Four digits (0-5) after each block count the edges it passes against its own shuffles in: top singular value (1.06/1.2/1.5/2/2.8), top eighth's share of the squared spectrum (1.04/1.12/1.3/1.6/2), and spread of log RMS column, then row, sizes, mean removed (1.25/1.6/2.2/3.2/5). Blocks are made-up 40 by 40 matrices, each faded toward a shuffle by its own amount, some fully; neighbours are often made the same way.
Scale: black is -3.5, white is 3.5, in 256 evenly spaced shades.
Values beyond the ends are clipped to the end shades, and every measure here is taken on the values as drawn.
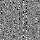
2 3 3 0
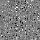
3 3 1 0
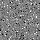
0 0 0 0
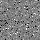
0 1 0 1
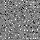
3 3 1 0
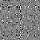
4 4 2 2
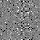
3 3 2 1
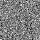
0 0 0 0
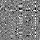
4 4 2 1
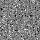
1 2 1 0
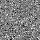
0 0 1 0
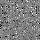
2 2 1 0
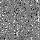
0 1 2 0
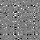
4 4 2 2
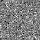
2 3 1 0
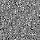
2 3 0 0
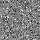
2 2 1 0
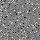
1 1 0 0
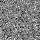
0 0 0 0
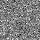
0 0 0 0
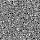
1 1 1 0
